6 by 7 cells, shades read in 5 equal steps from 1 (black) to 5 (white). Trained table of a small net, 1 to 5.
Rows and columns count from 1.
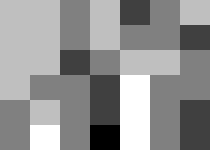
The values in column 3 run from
2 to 3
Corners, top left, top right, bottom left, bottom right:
4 4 3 2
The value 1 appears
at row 6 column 4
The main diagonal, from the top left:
4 4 2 2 5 3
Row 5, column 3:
3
